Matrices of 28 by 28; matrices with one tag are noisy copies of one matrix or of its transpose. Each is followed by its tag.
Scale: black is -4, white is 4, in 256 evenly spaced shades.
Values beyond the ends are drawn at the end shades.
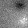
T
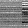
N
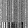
N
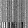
N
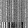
N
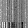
N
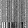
N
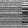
N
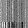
N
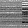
N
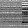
N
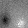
T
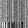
N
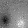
T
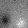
T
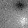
T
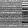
N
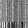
N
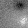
T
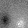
T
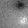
T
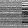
N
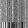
N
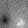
T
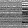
N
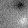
T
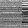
N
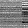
N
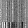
N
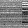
N
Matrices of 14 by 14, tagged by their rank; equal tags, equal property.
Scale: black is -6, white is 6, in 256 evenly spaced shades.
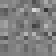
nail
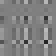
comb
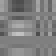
comb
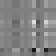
comb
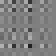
comb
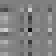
comb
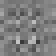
nail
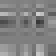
comb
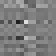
nail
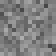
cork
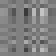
comb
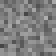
cork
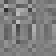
nail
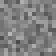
cork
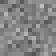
cork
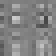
nail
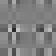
comb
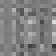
nail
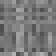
nail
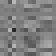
nail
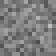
cork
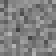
cork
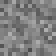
cork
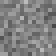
cork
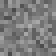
cork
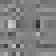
nail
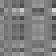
comb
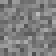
cork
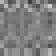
nail
